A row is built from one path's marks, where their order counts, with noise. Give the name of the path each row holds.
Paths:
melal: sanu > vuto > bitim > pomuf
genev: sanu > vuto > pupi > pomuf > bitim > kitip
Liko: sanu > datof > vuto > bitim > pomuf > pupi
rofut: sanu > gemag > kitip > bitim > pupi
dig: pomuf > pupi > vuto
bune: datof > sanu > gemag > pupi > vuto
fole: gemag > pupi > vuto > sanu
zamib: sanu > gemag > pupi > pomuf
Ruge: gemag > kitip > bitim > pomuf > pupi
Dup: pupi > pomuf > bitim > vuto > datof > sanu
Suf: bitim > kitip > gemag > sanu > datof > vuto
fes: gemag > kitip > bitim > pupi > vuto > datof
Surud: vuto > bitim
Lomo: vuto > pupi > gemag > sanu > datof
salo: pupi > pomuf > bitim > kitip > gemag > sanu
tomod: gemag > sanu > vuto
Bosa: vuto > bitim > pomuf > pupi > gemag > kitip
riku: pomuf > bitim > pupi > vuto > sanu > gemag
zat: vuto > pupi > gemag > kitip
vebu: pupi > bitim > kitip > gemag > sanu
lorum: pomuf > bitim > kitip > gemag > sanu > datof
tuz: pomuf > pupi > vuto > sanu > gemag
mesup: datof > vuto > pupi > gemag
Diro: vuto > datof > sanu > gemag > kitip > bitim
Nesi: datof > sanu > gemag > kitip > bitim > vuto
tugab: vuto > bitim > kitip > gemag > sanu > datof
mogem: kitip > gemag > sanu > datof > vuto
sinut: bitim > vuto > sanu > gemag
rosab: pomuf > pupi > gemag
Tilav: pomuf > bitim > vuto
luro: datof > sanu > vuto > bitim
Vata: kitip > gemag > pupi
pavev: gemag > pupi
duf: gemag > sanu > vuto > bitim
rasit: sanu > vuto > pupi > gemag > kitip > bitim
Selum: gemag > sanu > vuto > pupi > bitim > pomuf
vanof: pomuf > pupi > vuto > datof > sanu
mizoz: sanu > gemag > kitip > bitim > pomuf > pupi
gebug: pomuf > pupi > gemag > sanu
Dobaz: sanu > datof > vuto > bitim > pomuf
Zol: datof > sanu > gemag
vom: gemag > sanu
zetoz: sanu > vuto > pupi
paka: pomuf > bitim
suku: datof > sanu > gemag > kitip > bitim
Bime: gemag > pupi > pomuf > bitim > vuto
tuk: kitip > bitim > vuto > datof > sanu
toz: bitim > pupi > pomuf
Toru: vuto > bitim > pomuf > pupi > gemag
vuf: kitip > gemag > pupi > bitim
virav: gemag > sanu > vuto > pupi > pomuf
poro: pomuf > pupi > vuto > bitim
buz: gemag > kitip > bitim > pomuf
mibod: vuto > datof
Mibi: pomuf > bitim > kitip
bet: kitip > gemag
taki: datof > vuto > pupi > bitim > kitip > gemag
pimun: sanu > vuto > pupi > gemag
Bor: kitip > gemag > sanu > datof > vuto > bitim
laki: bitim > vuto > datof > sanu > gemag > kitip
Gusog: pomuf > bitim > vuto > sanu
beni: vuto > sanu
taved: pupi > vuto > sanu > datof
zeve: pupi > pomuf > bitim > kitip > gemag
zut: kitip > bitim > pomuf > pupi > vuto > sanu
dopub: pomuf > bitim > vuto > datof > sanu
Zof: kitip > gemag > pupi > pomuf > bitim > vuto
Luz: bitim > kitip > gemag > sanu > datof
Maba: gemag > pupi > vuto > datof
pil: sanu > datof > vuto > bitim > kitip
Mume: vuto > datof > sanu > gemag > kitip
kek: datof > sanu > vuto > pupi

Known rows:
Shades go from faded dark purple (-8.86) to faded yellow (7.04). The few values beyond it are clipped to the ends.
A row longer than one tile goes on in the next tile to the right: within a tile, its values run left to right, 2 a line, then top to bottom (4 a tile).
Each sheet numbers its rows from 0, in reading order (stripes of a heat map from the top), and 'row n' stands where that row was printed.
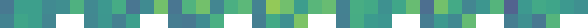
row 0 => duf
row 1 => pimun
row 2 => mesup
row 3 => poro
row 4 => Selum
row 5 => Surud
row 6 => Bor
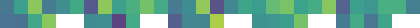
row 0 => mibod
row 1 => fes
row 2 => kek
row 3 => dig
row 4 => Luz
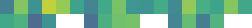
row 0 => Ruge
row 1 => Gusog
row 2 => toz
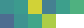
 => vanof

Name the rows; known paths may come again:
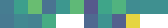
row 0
Lomo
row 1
tuk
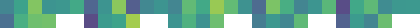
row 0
Gusog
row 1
luro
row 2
Mibi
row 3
Surud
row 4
laki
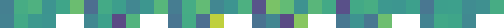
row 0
Selum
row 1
rasit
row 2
genev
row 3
taki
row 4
tugab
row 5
duf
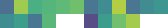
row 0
Bosa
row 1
Dobaz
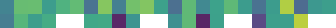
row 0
riku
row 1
vuf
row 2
vebu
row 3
Liko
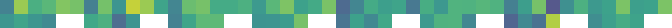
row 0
Bime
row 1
Ruge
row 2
Tilav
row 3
dig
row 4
suku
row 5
gebug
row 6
taved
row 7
tuz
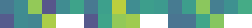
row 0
kek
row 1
dopub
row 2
mibod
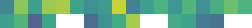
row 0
zeve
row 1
vanof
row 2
pavev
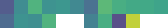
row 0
Nesi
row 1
zut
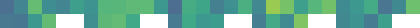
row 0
Mume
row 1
paka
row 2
sinut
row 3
poro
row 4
pimun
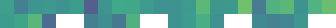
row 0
vom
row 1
Bor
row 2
virav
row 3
Maba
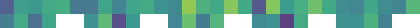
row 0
Luz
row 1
rofut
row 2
toz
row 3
fes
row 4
tomod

